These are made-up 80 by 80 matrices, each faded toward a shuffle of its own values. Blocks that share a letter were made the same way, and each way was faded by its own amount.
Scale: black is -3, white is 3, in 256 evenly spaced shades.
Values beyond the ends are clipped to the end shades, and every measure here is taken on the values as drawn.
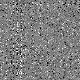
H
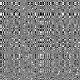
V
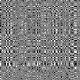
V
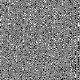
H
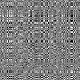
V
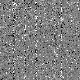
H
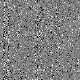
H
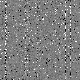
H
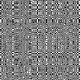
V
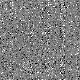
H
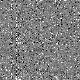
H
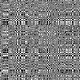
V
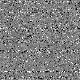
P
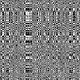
V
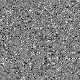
P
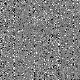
H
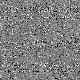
P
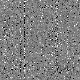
H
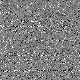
P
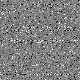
P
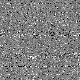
P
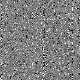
H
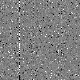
H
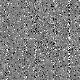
H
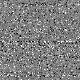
P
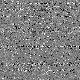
P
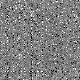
H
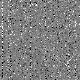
H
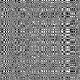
V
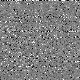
P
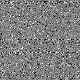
P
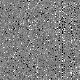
H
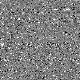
P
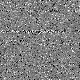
P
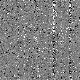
H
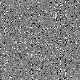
H
